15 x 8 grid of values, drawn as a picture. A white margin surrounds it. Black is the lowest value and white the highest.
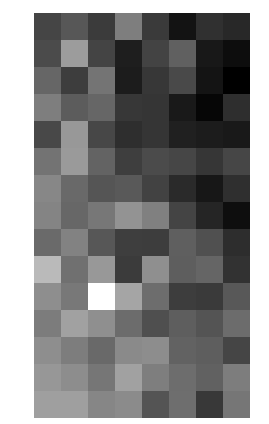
The halves do not mirror each other. The bottom left is the ninth with the highest average. Values rise toward the bottom left. There are no regular stripes. The top right is the ninth with the lowest average.
